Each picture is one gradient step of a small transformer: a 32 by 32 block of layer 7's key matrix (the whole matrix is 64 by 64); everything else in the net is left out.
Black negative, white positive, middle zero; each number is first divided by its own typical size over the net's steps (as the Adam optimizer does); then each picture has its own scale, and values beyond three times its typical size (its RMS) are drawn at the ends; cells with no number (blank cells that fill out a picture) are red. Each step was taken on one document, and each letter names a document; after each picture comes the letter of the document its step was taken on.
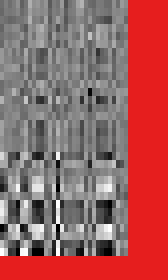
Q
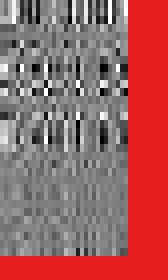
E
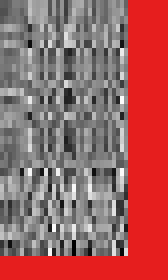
Q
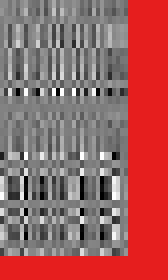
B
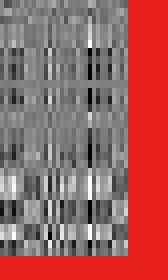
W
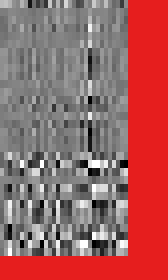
Q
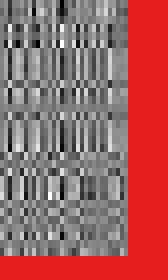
B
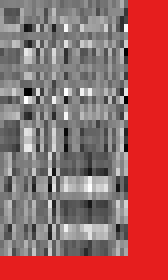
W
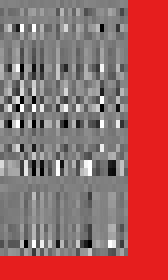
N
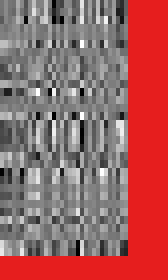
E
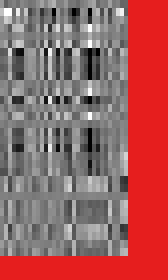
W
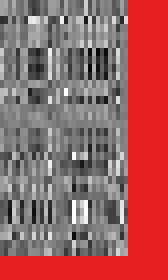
Q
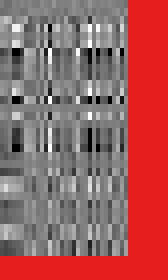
W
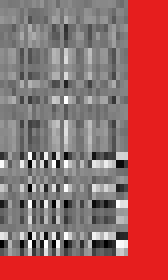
Q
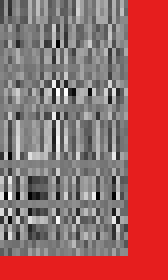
E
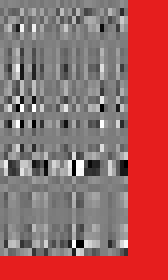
N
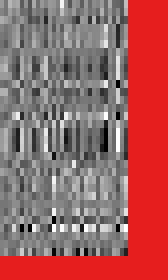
E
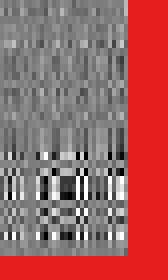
B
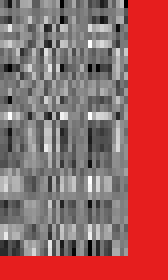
W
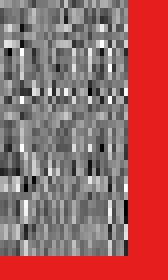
W
